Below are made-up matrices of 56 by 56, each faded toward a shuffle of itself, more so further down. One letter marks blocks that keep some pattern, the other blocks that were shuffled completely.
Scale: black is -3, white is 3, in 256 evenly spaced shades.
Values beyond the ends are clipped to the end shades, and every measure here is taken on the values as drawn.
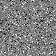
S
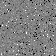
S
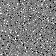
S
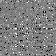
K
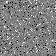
S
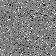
S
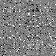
K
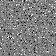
S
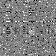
K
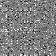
K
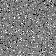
S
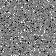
S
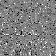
K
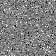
S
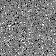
S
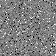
S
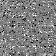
K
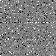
K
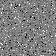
S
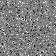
S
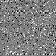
K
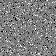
S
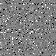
K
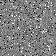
S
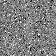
S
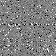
K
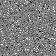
S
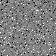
S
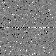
K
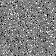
S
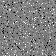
S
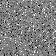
S
